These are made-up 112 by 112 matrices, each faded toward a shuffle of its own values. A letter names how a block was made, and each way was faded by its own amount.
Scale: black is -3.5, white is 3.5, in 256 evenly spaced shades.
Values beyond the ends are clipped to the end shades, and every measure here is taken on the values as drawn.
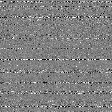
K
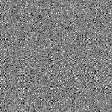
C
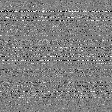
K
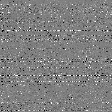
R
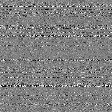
K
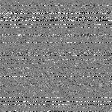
K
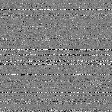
K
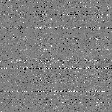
R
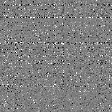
R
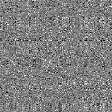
C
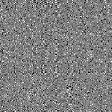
C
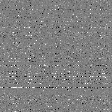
R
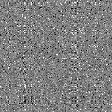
C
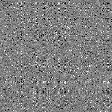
C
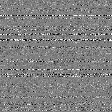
K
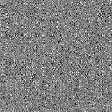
C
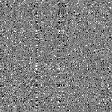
C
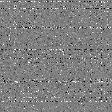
R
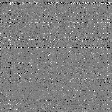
R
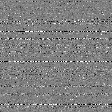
K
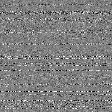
K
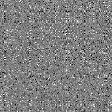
C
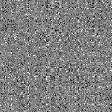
C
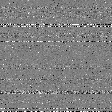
K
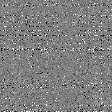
R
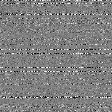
K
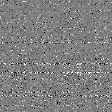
R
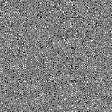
C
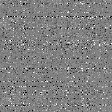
R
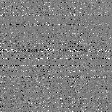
R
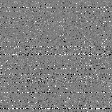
R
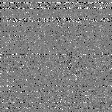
R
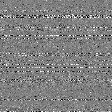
K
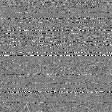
K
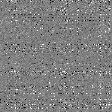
R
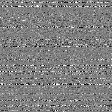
K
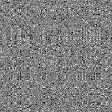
C
